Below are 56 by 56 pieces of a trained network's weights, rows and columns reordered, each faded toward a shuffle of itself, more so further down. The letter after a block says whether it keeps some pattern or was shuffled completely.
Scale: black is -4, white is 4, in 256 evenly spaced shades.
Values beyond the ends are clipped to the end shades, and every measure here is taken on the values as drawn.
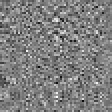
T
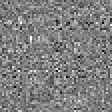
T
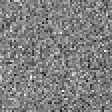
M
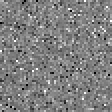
M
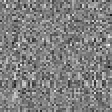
T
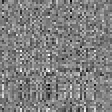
T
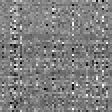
T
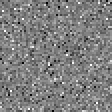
M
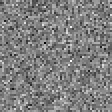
M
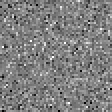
M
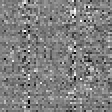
T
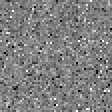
M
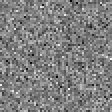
M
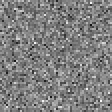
M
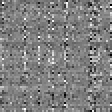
T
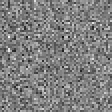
T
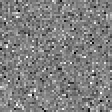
M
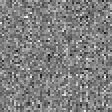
T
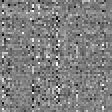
T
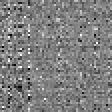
T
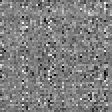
T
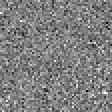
M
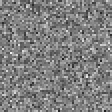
M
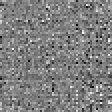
T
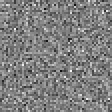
T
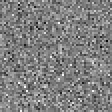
T
